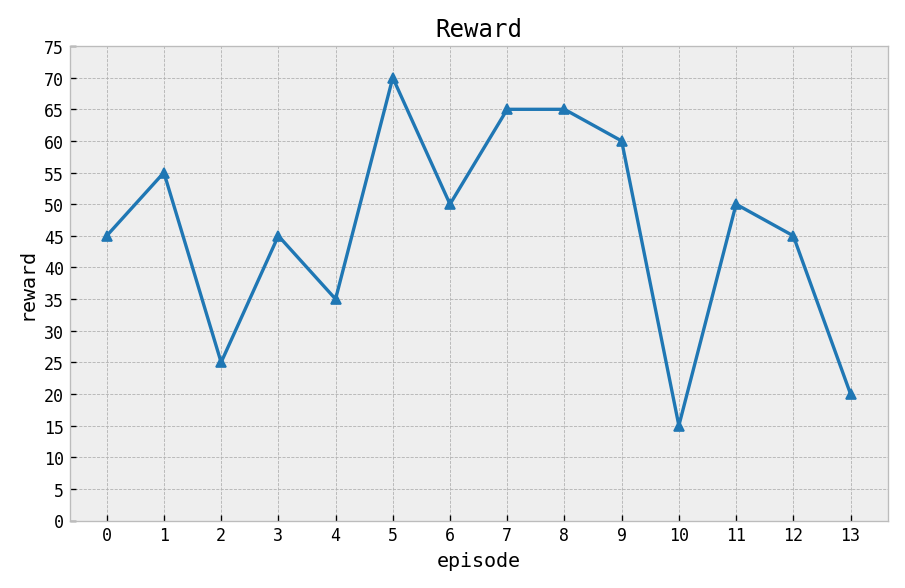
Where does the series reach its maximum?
5
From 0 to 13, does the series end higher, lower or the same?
lower
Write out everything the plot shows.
Title: Reward
x-axis: episode, ticks 0 1 2 3 4 5 6 7 8 9 10 11 12 13
y-axis: reward, ticks 0 5 10 15 20 25 30 35 40 45 50 55 60 65 70 75
Values:
45 55 25 45 35 70 50 65 65 60 15 50 45 20
